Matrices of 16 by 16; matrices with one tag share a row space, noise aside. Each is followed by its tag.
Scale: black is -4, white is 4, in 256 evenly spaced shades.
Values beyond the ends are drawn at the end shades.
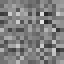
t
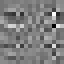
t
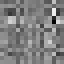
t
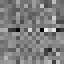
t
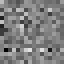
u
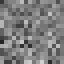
u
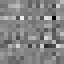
t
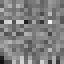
u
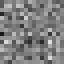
u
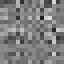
t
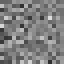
u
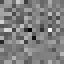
u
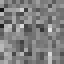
u
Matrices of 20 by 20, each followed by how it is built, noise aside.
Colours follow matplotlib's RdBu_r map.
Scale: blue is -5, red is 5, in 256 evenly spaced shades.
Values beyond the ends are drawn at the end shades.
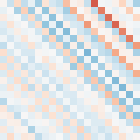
Toeplitz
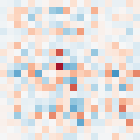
low rank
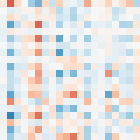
low rank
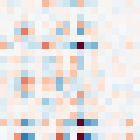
low rank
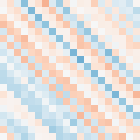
Toeplitz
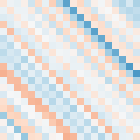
Toeplitz
